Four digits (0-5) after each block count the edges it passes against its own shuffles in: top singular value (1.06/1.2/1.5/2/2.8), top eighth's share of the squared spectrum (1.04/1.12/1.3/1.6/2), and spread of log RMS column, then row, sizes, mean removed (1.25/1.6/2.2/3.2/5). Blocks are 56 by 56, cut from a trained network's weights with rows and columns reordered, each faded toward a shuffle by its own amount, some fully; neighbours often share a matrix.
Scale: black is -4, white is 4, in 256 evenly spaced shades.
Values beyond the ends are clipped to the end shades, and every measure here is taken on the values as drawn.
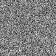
2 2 0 1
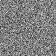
1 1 0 0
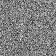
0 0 0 0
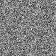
1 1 0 0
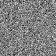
2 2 0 0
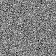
0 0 0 0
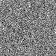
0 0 0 0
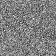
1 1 0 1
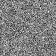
0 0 0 0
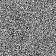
0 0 0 0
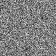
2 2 0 0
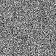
1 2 0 0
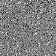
3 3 0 2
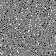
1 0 0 0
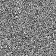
0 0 0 0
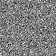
0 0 0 0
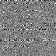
4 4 1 3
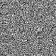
3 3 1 0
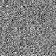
3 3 1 1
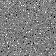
1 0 0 0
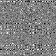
4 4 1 3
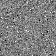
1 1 1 0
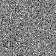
2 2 1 0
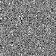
2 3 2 1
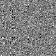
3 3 2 1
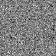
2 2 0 1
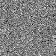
2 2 0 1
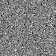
0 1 0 0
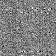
2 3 0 1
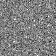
1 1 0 0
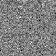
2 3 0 1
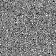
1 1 0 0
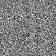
2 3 0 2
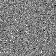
0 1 0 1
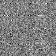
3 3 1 2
